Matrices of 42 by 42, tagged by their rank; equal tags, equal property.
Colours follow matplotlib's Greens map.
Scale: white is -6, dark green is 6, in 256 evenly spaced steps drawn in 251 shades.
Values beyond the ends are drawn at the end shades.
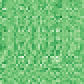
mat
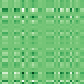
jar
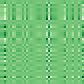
jar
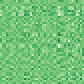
mat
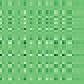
jar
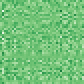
mat
